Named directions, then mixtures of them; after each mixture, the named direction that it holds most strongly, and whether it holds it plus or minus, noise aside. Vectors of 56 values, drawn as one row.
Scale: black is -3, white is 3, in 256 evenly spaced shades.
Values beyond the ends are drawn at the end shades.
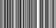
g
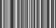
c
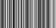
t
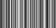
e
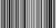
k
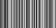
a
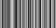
c, minus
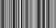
t, plus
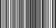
k, minus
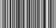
e, minus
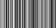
t, minus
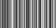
a, plus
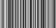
a, minus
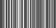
e, plus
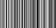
g, minus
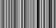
g, minus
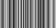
t, plus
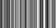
e, plus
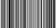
k, plus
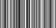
a, plus
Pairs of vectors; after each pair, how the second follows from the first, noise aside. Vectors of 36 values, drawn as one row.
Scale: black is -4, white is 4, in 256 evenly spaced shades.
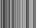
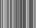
negated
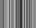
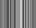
negated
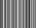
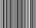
negated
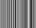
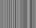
shrunk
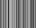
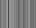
shrunk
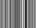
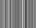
shrunk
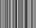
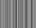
shrunk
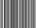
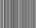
shrunk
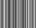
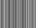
shrunk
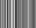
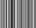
negated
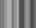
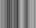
negated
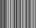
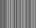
shrunk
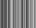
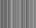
shrunk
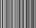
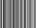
negated
